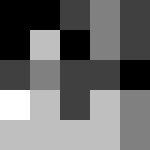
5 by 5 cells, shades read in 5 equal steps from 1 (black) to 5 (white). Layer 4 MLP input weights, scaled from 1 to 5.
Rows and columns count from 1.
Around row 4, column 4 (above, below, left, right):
2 4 2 3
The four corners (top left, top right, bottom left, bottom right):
1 2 4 3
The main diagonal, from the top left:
1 4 2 4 3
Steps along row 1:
same up up down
